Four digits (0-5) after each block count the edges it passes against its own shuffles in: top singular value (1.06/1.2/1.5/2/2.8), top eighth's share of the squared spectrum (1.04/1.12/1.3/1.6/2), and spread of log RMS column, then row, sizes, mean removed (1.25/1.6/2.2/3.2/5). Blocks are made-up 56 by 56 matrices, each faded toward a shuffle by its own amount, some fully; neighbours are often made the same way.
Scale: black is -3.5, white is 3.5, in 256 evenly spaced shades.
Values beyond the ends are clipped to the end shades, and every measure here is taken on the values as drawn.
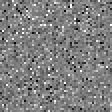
0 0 0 0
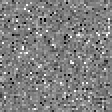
0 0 0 0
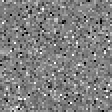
0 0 0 0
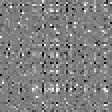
4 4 2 2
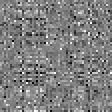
4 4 2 2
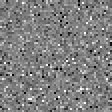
1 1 0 0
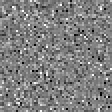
3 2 0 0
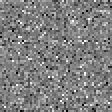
3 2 0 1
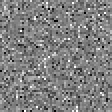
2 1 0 0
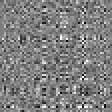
4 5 3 3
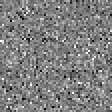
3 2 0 1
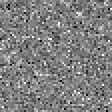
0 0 0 0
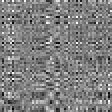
4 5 3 3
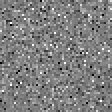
1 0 0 0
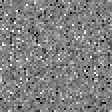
2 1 0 0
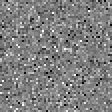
1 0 0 0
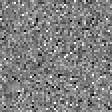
2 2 0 0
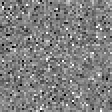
0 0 0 0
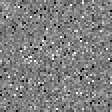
2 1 1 0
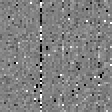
4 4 2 0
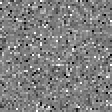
0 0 0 0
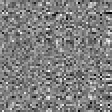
4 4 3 3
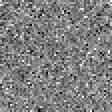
2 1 0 0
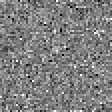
2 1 0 0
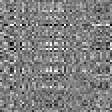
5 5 3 3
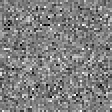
1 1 0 3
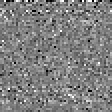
2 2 0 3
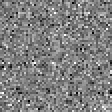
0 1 0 2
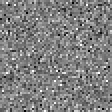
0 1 0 1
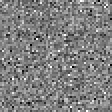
0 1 0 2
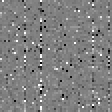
4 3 2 0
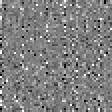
4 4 2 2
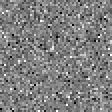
1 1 0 0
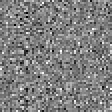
3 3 2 2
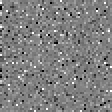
2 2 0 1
